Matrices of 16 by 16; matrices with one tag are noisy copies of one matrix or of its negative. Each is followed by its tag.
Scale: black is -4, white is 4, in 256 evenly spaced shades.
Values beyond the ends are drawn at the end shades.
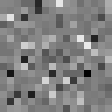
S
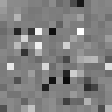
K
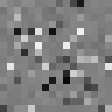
K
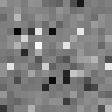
K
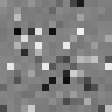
K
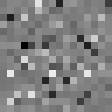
S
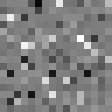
S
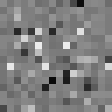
K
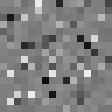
S
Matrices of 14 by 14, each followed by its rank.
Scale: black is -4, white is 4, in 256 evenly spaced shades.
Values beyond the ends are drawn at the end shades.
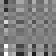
one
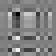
one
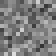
full rank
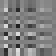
one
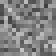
full rank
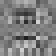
two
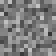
full rank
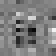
two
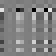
one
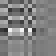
one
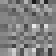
two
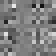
three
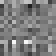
three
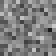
full rank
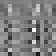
two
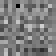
three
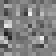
three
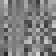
two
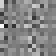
three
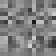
two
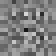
three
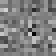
three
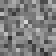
full rank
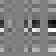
one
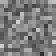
full rank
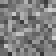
full rank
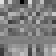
two
